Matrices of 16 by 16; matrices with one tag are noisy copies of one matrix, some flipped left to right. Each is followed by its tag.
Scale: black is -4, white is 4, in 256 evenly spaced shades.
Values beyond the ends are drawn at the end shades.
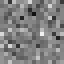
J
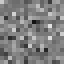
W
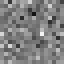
J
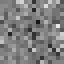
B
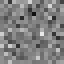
J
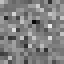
W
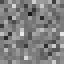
J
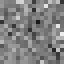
B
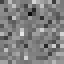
J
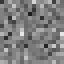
J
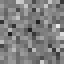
B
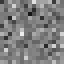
J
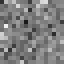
B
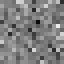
B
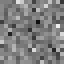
B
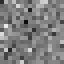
B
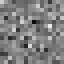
W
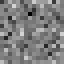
J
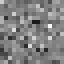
W
